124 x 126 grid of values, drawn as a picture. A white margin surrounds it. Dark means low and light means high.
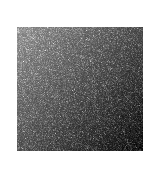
Slope: up to the top left. Stripes: none. Grain: fine. Ninth with the highest average: top left. Odd rows or columns: none. Ninth with the lowest average: bottom right. Mirror symmetry: none.
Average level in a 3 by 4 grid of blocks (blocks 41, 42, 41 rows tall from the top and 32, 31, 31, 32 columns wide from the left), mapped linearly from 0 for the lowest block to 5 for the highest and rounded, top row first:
5432
4321
3210
